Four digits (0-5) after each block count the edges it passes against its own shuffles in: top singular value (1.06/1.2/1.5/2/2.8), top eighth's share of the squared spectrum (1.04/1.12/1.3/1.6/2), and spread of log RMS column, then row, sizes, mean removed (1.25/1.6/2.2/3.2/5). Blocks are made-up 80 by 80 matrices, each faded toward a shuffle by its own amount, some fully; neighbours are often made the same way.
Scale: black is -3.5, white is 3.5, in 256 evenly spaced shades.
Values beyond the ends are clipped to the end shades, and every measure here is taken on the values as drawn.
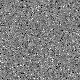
0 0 0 0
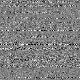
2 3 0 4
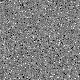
0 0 0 0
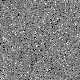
2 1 0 0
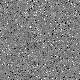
1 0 0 0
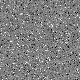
0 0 0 0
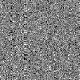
4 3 2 2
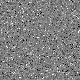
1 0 0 0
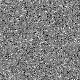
1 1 0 0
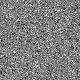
0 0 0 0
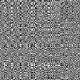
5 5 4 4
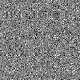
3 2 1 1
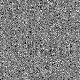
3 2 0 0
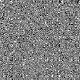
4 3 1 2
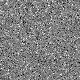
0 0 0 0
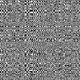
5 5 3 4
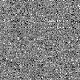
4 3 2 2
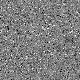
2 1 0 0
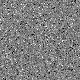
2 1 0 0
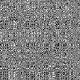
4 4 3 3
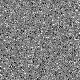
2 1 0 0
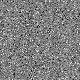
2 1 0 0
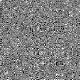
4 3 2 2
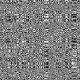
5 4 3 3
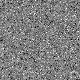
2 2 0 0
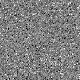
3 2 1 1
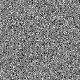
3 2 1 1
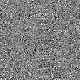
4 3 1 1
